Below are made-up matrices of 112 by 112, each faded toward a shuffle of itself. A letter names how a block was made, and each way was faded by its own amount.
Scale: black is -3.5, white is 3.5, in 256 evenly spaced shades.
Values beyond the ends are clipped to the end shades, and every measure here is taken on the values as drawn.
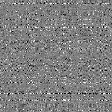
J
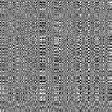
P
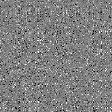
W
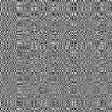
P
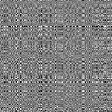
P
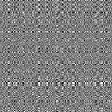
P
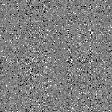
W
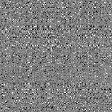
J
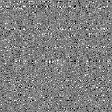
J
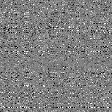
J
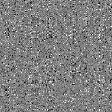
W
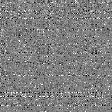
J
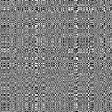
P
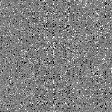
W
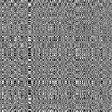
P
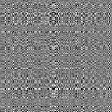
P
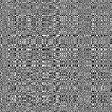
P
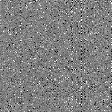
W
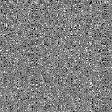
W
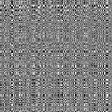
P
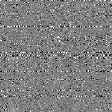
J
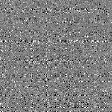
J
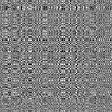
P
